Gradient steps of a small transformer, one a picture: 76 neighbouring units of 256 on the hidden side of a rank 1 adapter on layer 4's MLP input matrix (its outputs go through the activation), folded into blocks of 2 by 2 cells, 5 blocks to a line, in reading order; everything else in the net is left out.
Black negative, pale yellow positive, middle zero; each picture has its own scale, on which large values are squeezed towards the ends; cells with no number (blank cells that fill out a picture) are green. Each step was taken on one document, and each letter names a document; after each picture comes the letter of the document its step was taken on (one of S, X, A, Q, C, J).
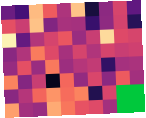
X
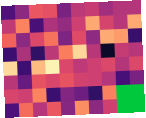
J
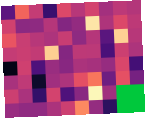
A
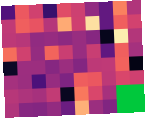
A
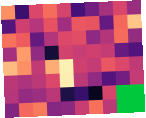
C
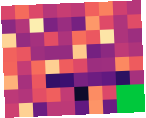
X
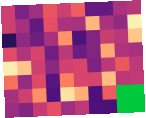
J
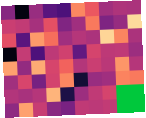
J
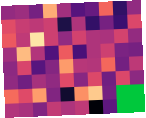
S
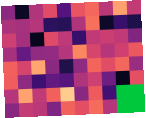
S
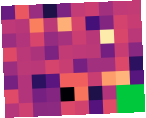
A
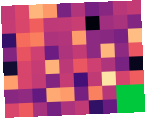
J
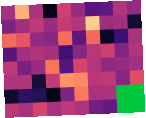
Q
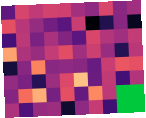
Q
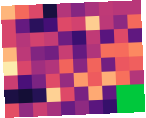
Q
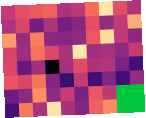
X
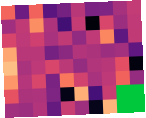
A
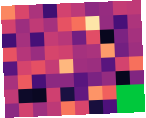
Q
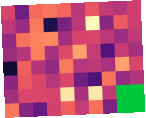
S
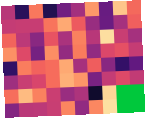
C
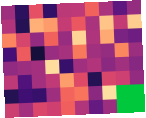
S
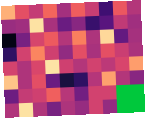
X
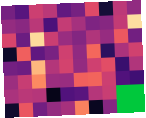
J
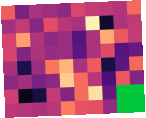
Q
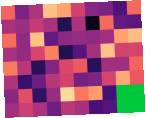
Q
